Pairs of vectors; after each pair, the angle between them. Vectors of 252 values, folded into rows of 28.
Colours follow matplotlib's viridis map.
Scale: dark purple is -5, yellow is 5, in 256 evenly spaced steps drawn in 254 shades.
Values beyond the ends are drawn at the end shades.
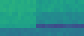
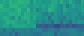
nearly parallel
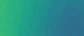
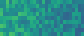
partly aligned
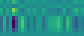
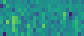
partly opposed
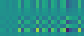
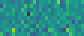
partly opposed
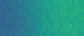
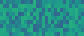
orthogonal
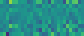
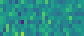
orthogonal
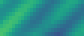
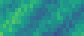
nearly parallel
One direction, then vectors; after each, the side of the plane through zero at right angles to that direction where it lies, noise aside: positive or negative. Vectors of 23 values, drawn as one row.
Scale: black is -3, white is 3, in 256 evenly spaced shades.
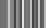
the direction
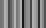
negative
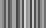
negative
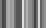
positive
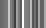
positive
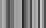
negative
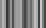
negative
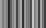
negative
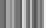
positive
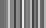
positive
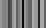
negative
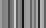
negative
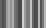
positive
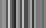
positive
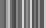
positive
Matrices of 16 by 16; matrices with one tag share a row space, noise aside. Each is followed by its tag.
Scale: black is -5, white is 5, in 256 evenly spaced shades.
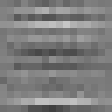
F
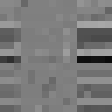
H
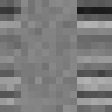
H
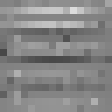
F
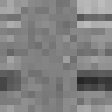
H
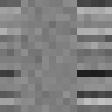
H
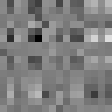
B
